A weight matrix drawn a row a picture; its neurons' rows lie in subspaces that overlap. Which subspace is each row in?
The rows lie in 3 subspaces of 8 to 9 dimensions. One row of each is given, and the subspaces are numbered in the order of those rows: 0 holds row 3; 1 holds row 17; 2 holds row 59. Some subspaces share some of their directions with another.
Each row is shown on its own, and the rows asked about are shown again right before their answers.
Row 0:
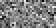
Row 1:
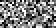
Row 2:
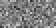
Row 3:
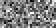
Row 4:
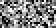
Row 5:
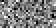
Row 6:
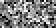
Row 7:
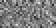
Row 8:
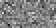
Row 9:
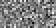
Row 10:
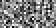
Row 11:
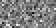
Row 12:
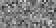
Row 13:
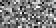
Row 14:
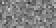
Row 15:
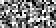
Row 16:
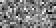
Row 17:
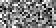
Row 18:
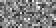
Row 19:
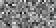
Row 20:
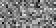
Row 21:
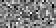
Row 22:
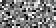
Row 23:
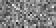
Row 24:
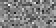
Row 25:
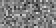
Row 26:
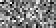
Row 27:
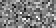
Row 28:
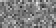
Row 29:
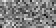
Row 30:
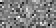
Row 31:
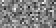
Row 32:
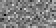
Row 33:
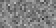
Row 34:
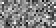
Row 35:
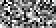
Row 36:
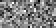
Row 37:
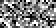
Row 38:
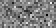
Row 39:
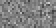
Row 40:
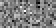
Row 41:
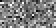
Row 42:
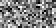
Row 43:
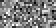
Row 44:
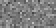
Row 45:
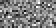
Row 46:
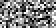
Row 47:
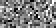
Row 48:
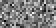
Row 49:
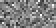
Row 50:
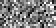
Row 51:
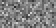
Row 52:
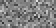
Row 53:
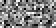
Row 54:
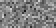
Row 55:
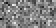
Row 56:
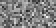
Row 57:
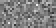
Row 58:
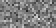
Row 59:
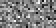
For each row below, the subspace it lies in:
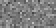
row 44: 1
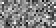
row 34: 2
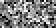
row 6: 2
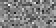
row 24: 2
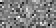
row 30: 2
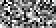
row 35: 2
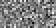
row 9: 1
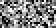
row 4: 2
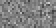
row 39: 1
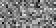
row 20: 1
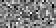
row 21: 0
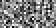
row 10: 1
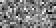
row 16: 2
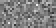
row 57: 1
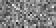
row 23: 0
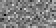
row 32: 0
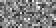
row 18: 1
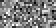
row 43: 2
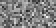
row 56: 2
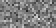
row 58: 0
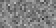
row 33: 2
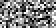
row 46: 1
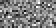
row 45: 1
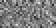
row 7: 0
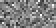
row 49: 0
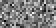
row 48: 2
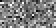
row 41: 2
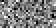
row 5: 2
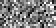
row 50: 2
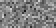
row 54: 0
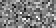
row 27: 0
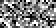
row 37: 0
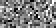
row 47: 0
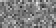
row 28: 1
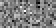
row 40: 1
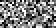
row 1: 2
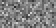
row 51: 0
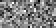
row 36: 0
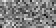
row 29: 1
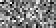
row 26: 2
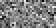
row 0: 2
